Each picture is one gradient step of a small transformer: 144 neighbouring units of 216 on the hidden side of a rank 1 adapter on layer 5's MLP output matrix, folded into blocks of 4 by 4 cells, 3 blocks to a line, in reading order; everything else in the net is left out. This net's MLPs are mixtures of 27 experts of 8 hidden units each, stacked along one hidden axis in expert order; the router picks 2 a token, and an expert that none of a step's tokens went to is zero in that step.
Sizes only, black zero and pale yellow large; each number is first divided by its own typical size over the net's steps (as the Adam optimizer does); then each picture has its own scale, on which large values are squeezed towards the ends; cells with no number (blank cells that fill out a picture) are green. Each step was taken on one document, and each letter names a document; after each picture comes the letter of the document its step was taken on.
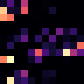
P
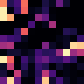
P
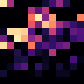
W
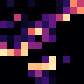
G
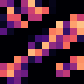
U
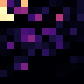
W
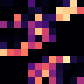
G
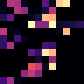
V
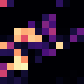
W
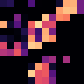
G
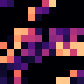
W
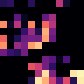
G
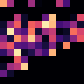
W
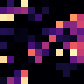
U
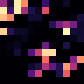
V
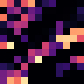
U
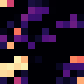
U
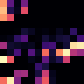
P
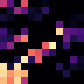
U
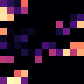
P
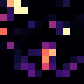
V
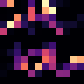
V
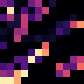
U
